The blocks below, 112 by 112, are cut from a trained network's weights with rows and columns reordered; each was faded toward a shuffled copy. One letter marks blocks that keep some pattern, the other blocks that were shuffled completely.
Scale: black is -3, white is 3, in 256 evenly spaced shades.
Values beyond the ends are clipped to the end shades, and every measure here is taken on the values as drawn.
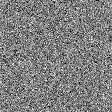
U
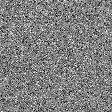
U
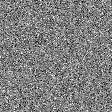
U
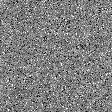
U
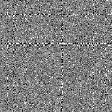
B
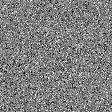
U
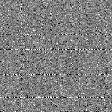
B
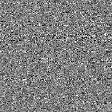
B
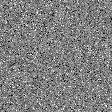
U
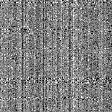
B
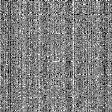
B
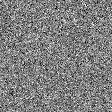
U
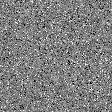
U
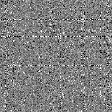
B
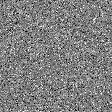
U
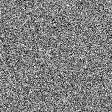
U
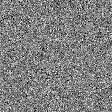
U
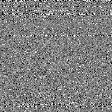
B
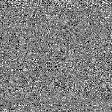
B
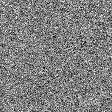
U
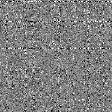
B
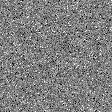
U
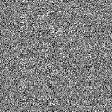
B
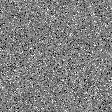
U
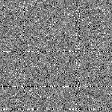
B
